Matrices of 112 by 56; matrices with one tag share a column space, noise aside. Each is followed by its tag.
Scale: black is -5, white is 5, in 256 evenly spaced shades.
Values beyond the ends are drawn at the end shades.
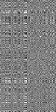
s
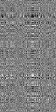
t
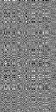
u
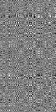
t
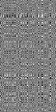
t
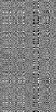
s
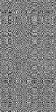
s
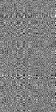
t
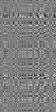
t
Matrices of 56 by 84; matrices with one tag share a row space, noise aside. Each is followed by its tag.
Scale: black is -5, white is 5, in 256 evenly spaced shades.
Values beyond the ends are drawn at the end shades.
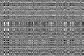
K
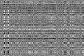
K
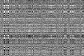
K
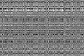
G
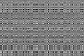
G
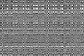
G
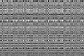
G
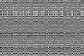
G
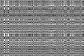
K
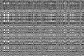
K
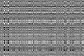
K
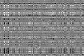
K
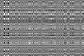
K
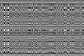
K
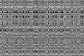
G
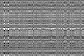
K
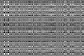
K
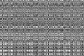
G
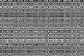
G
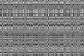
G
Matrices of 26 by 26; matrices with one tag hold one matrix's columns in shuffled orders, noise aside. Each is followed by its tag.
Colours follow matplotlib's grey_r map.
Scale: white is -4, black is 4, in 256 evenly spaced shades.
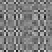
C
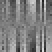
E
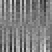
E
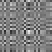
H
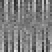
E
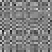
H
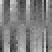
E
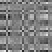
C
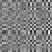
H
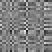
H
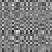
H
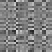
H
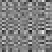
H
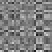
C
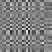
H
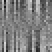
E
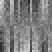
E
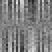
E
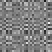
H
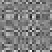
C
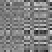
H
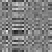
H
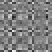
C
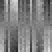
E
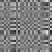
H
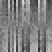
E
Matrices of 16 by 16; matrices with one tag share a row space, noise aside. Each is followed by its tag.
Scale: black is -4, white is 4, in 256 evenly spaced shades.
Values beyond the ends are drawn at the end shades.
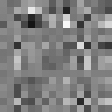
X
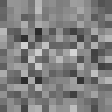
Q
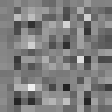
X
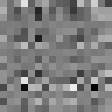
Q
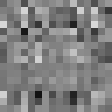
Q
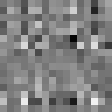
Q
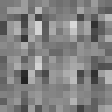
Q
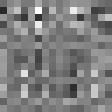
Q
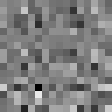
Q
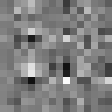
X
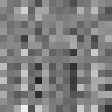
Q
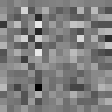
Q
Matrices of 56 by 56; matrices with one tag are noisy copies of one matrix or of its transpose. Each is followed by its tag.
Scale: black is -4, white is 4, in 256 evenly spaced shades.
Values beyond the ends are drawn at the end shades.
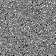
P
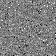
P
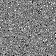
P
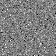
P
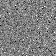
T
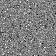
P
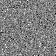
P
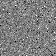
T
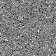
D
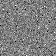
T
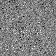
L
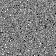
P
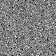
T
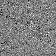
L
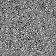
L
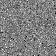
P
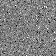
T
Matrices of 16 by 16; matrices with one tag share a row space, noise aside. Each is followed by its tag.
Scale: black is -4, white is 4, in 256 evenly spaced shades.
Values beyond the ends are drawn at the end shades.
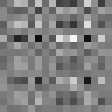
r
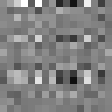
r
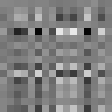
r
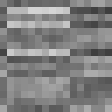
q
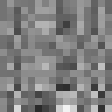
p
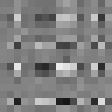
p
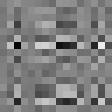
p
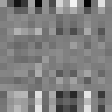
r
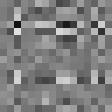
p
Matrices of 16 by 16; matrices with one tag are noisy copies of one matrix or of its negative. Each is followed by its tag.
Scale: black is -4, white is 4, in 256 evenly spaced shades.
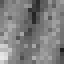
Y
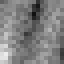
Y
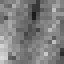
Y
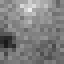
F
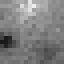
F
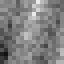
Y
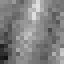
Y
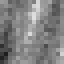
Y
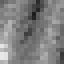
Y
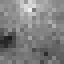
F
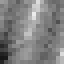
Y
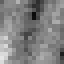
Y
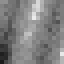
Y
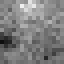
F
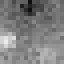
F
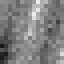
Y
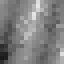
Y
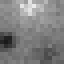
F
